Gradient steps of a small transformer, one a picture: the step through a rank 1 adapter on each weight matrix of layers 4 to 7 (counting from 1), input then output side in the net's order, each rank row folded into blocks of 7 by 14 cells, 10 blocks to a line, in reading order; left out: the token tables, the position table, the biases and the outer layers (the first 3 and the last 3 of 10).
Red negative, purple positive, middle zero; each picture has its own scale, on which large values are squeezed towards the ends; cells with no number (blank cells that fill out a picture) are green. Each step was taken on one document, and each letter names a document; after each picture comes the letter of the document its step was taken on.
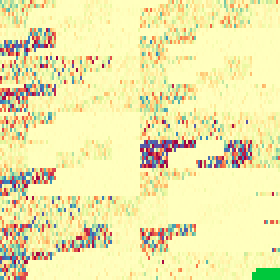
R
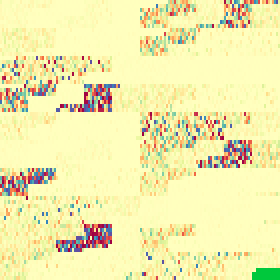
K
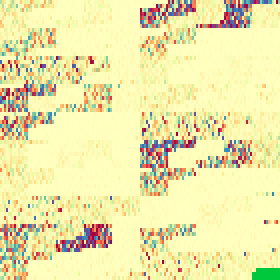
R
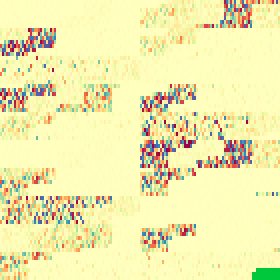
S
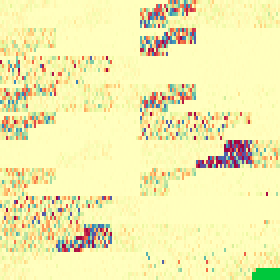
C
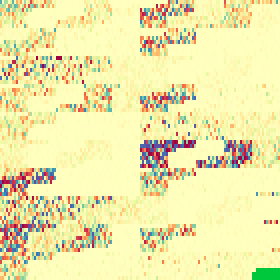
R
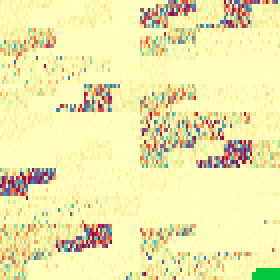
K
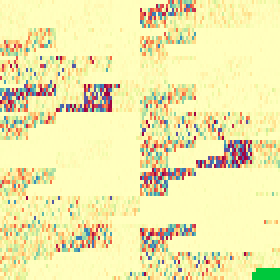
R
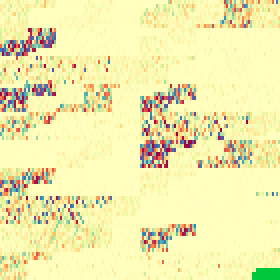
S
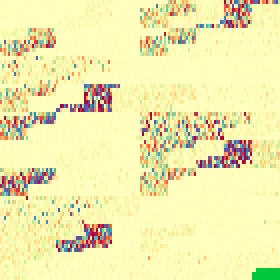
K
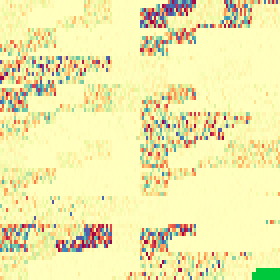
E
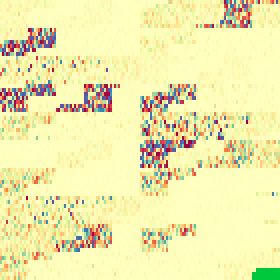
S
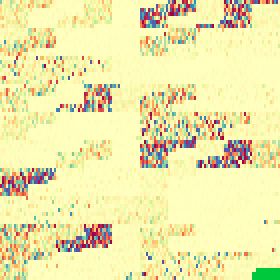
K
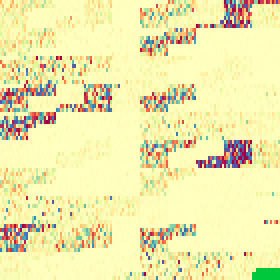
R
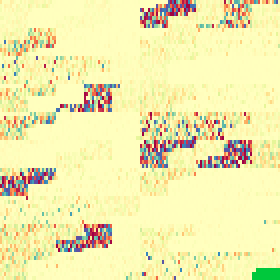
K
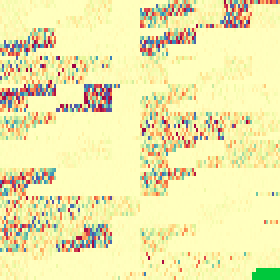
R
